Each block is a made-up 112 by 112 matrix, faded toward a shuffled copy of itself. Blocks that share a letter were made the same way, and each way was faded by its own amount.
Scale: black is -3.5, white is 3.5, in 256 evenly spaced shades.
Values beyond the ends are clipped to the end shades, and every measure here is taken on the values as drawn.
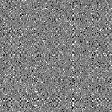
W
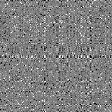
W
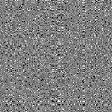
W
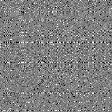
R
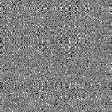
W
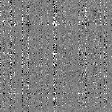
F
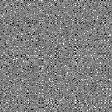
W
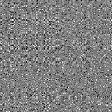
W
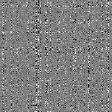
F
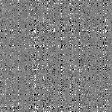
F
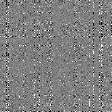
F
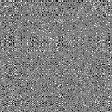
W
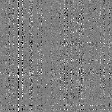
F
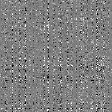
F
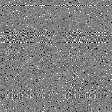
R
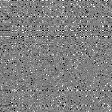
R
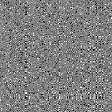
W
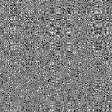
W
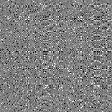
W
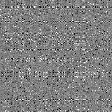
R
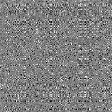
W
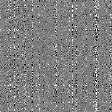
F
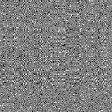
W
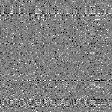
R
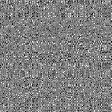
W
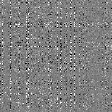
F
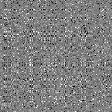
W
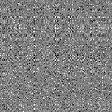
W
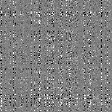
F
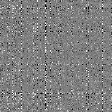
F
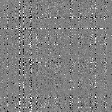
F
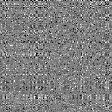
W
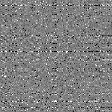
R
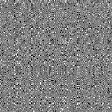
W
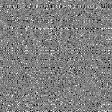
R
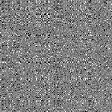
W
